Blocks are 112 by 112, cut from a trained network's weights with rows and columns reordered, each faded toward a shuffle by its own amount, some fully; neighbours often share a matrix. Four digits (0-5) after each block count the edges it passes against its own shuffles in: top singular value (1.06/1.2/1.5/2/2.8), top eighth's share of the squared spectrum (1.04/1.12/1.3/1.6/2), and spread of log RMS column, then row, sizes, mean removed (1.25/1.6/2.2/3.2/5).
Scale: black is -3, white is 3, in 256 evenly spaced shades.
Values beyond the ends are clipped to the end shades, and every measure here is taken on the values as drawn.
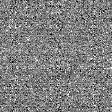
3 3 3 1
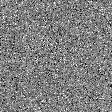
0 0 0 0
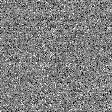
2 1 1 0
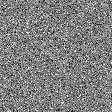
0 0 0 0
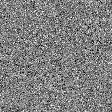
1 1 0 0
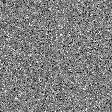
0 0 0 0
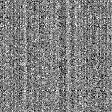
4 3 1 3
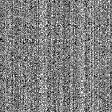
4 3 1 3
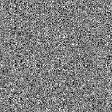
3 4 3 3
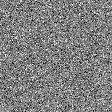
0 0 0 0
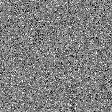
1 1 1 0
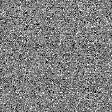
2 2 2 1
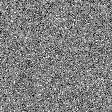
0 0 0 0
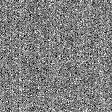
2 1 0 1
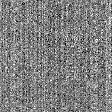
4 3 1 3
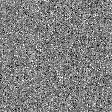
1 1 0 0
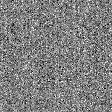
1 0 0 0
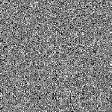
3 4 2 2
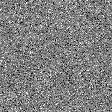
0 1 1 0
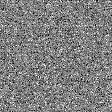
1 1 1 0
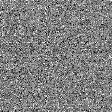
2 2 2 0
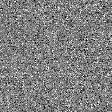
2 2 2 1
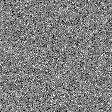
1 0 0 0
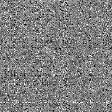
2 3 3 1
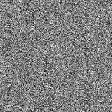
4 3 1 1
